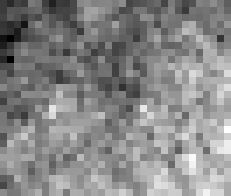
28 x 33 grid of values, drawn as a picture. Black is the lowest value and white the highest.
The top left is the ninth with the lowest average. The bottom right is the ninth with the highest average. The field climbs toward the bottom right.
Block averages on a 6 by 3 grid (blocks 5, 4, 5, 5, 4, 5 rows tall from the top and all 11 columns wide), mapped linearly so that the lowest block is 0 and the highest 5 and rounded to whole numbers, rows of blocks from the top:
022
113
214
334
334
345
